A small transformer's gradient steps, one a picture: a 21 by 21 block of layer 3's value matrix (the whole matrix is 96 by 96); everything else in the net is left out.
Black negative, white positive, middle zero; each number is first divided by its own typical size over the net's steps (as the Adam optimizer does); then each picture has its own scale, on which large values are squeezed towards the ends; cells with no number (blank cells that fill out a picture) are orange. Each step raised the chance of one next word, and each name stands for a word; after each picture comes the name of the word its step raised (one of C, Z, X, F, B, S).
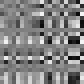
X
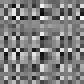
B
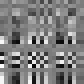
X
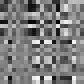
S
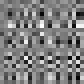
X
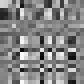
B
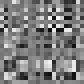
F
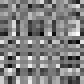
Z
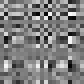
Z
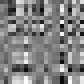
S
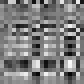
F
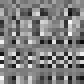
X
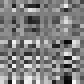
Z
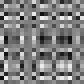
B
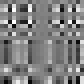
S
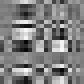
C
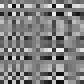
B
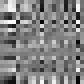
S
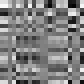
B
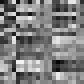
F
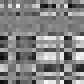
B
